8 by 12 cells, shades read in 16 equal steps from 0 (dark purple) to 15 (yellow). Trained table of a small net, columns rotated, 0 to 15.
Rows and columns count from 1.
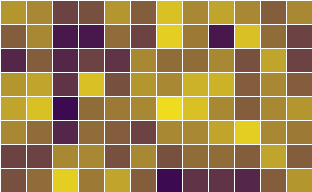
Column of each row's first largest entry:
7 7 11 4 7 10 11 3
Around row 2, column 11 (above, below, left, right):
6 11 13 4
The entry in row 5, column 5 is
8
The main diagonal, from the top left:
10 9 2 13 8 4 5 3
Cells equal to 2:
4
